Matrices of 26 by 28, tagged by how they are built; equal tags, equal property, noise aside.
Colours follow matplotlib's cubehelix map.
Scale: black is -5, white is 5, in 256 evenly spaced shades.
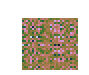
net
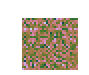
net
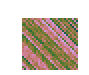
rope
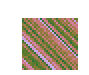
rope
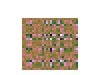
net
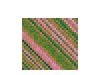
rope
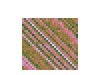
rope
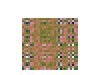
net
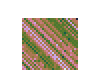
rope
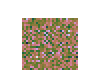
net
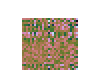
net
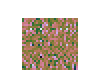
net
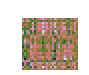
net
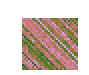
rope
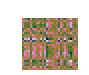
net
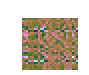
net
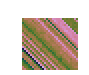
rope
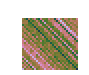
rope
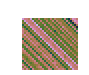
rope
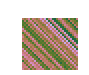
rope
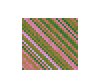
rope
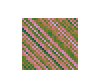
rope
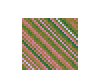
rope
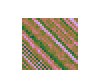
rope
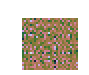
net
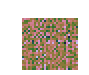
net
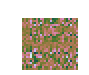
net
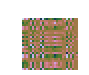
net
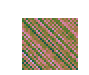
rope
